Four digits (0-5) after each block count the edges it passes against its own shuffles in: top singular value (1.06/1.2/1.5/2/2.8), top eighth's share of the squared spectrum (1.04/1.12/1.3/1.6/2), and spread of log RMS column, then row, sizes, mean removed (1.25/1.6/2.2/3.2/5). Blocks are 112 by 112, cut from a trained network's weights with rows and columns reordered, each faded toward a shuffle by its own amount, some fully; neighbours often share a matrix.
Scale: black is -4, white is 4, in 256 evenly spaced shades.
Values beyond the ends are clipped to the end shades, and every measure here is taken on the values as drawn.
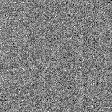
3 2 0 1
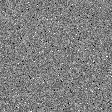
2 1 0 0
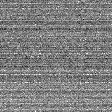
5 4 1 3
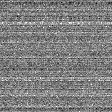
5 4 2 3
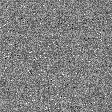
0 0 0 0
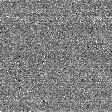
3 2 0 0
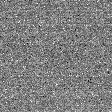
2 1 0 0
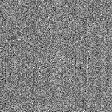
4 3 1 1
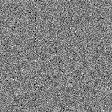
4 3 1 1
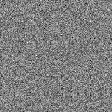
4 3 1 1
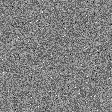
0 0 0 0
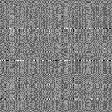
5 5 1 3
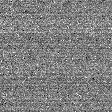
3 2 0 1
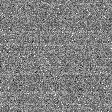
2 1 0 0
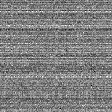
5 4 2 3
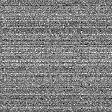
5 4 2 3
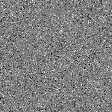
0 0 0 0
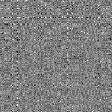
4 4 2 3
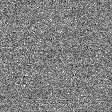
1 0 0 0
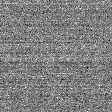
3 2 0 0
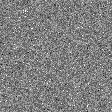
0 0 0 0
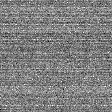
4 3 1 2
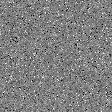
0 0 0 0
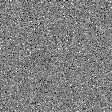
2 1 0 0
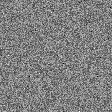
2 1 0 0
